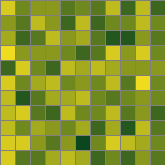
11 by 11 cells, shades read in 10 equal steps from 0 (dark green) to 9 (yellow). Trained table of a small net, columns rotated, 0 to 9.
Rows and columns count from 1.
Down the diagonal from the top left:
8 3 3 5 7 5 4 7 1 6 3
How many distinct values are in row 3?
6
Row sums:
50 50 42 58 57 61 50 52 51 58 49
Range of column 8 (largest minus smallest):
7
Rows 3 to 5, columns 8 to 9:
1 1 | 8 5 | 6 5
